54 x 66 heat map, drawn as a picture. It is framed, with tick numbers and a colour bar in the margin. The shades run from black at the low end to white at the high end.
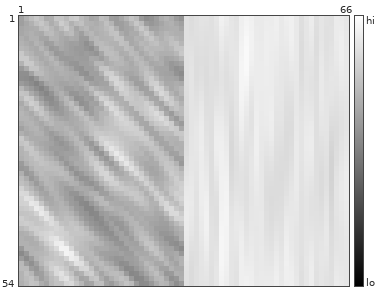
It is made of 1 by 2 panels. Panel 1,1: high, slanting down to the right. Panel 1,2: very high, streaked downward, faint in contrast.
